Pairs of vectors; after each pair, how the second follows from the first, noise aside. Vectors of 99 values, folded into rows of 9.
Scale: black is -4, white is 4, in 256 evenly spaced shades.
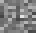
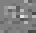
partly zeroed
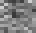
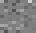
partly zeroed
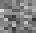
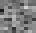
sign-scrambled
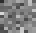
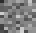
copied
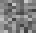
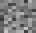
sign-scrambled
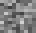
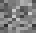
shuffled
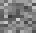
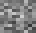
shuffled
